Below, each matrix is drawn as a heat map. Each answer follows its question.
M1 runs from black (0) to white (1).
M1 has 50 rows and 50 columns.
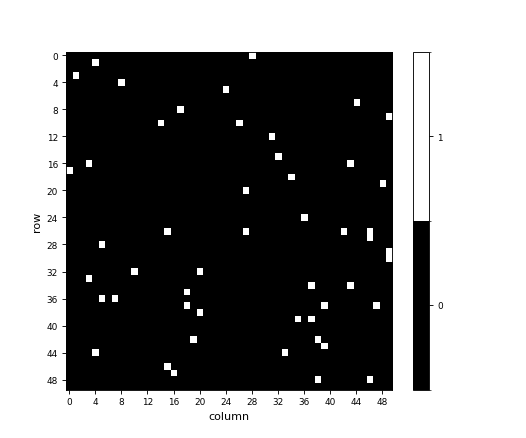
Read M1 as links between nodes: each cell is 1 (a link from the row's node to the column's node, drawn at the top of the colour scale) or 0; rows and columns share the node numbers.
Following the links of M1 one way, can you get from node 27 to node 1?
no
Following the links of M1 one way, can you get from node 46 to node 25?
no
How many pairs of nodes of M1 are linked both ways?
1
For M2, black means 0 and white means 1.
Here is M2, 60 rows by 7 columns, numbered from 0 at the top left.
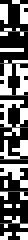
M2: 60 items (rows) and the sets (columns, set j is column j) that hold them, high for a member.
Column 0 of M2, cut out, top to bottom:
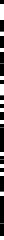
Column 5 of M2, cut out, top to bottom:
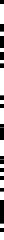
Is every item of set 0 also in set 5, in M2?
yes
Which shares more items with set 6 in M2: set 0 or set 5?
set 5
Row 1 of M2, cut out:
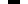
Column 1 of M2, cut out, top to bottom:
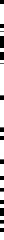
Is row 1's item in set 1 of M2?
yes
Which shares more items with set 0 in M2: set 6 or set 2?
set 6
